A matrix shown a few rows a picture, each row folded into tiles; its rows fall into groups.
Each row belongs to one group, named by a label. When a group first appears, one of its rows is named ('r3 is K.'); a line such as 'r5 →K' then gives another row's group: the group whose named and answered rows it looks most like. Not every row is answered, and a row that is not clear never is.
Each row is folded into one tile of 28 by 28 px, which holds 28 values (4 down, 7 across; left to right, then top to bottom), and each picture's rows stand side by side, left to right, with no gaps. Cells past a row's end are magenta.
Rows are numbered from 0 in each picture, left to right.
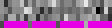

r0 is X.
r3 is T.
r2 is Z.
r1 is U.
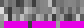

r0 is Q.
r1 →X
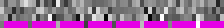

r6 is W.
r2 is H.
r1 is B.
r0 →U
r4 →Z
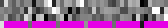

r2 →U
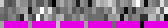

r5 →X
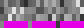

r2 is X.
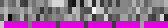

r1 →U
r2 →T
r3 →B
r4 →X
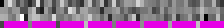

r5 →T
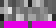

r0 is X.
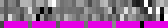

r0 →Z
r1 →U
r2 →Z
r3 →X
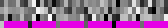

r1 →B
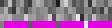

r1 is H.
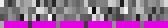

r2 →B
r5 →U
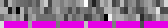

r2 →U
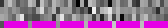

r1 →W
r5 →T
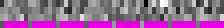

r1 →T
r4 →W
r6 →Q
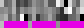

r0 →B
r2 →W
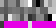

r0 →Z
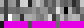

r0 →Z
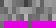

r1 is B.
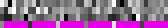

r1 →B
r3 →W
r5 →X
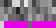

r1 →X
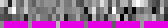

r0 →W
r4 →U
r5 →T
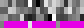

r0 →B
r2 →W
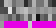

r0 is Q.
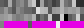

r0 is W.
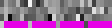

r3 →B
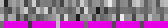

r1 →B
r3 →U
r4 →Z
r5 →Z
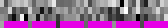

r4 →W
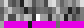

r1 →Z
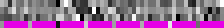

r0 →W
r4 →Q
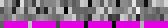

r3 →X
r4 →X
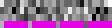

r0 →T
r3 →U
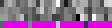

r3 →Z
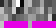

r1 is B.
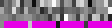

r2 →Z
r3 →X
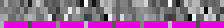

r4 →Z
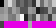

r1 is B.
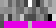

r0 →B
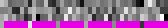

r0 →T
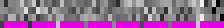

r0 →X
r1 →B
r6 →U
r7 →T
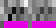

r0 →U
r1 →U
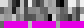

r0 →T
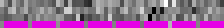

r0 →W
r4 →W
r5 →U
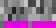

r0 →U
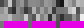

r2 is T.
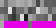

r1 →B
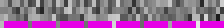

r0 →T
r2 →W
